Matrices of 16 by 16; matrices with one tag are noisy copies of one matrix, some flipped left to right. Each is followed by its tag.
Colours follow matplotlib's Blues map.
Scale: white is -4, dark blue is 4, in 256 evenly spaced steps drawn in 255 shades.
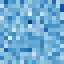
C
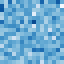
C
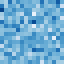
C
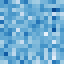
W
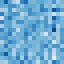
W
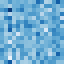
W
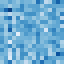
W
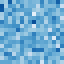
C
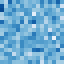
C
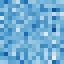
W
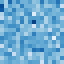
C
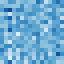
W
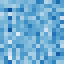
W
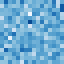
C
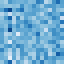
W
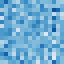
W
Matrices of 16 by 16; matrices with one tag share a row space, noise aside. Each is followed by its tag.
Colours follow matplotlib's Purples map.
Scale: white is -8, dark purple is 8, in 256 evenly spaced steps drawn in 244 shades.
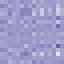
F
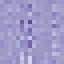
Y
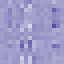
Y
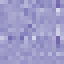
F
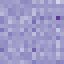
F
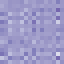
F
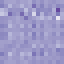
F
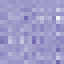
F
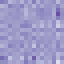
F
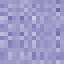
F
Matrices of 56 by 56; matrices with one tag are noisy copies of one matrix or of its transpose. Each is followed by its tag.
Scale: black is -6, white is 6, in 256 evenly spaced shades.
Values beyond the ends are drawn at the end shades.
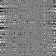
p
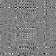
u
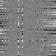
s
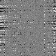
p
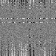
s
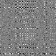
u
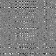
u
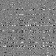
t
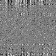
p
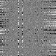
s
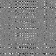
u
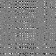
u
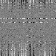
s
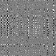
u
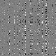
t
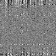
p
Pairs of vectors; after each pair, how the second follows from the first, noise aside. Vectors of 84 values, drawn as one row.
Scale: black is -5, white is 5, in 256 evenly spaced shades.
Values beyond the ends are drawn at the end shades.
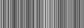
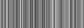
shuffled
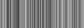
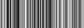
scaled up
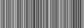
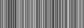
wrapped around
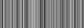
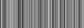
wrapped around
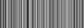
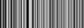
scaled up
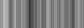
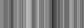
wrapped around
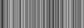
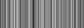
wrapped around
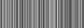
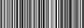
scaled up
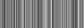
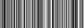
scaled up
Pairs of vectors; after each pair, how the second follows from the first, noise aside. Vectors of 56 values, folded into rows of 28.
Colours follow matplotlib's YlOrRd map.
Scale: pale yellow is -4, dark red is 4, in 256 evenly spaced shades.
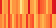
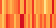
wrapped around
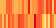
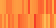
shrunk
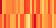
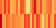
wrapped around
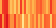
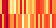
scaled up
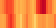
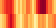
scaled up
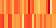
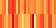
wrapped around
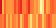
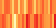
reversed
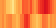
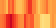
reversed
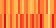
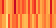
reversed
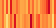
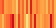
wrapped around
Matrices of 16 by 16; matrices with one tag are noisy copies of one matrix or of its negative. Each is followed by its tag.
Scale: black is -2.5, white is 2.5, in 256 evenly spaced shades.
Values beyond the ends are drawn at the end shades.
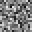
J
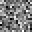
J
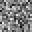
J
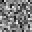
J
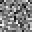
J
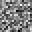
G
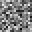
G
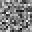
G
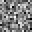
J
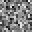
J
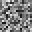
G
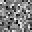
J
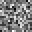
J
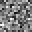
J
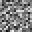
G
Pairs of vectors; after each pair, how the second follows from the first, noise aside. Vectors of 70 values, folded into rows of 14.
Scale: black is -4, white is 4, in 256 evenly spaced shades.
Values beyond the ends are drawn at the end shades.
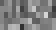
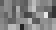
copied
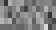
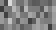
reversed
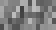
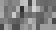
copied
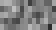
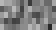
copied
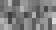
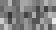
copied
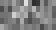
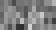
reversed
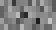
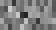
copied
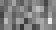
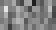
reversed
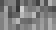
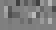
partly zeroed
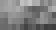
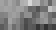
copied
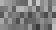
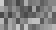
reversed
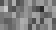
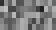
copied
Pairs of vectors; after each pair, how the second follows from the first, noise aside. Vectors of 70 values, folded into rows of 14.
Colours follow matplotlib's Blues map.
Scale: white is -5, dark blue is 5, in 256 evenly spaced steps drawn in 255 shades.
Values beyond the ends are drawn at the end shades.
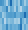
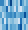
scaled up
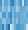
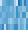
reversed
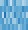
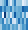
scaled up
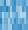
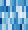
scaled up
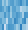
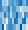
scaled up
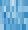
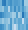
reversed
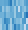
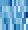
scaled up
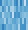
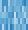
reversed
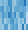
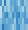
reversed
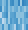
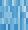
reversed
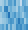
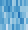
reversed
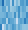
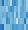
sign-scrambled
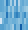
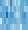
sign-scrambled
